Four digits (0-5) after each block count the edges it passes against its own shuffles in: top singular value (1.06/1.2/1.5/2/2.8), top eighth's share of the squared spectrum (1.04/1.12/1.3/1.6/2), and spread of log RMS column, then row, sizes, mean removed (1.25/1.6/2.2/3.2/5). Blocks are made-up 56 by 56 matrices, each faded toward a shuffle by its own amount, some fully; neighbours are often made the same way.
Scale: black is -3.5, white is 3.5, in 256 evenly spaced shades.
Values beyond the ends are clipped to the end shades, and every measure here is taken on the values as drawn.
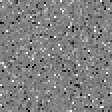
0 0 0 0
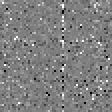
3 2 1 1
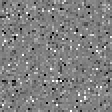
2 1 0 0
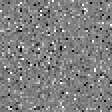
1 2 1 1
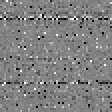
4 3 0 2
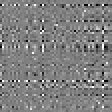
5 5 3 3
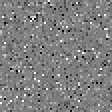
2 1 0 1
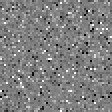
0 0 0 0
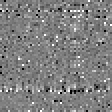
4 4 1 2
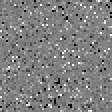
0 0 0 0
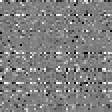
4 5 2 3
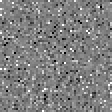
0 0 0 0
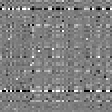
5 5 2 3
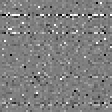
4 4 1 2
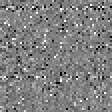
3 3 1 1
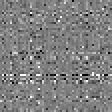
4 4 2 3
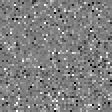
2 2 0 0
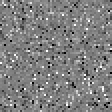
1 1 0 0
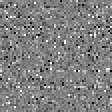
3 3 1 2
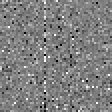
2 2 1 0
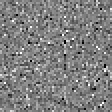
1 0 1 0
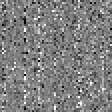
2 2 3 0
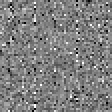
1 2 2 0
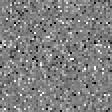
2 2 0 1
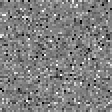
2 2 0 1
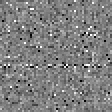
3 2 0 1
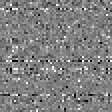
4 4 1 3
